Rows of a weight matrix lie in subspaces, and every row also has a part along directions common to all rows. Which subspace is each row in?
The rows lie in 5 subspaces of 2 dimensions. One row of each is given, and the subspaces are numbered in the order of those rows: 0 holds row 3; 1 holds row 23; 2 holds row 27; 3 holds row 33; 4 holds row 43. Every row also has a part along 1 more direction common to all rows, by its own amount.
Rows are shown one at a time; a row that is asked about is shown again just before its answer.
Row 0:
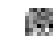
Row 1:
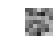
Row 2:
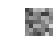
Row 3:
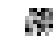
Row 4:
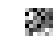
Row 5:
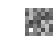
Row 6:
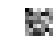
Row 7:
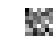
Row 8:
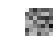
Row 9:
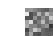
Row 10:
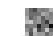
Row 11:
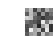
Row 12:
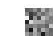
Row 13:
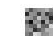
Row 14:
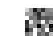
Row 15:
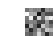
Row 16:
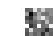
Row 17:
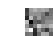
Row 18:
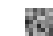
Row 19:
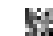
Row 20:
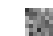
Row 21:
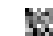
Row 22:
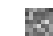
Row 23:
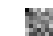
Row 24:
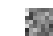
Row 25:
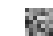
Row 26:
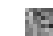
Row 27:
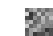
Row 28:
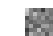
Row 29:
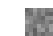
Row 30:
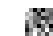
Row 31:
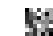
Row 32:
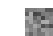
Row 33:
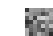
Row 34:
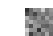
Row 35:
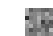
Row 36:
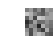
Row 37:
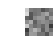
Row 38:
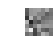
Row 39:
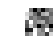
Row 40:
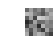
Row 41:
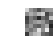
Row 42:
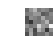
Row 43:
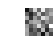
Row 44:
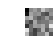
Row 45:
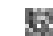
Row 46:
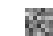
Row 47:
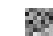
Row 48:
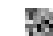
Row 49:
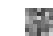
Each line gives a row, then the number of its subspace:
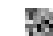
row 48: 1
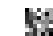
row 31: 0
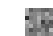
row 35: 4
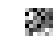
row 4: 2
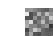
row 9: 2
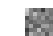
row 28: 1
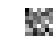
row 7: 1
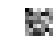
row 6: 0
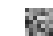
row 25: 3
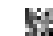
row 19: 0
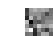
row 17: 4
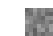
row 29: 3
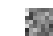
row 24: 2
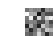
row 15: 3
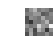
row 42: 1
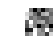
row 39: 4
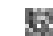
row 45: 2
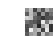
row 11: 4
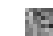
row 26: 1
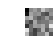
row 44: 2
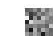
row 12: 4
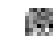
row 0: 0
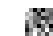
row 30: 4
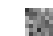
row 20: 1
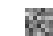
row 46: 3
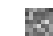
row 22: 1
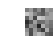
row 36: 3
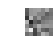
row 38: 4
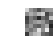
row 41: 0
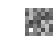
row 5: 4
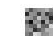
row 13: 2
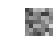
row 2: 0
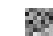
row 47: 2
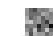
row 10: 1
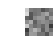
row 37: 2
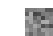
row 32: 1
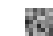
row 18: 3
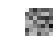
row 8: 3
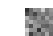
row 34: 1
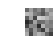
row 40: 3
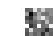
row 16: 2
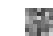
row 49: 0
